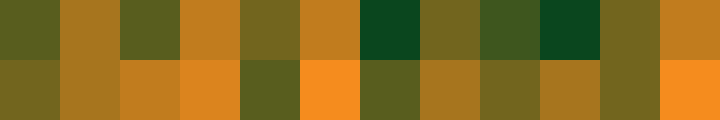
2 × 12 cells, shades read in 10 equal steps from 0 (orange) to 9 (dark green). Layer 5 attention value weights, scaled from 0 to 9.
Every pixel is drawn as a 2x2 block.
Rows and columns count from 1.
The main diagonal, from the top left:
6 3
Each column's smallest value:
5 3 2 1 5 0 6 3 5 3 5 0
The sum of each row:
61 39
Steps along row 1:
down up down up down up down up up down down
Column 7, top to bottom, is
9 6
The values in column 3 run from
2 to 6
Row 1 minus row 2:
1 0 4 1 -1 2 3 2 2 6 0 2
